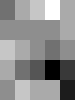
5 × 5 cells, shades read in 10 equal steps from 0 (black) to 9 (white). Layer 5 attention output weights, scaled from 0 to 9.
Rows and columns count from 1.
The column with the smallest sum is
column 5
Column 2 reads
6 5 6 4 7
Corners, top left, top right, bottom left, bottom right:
4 6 5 1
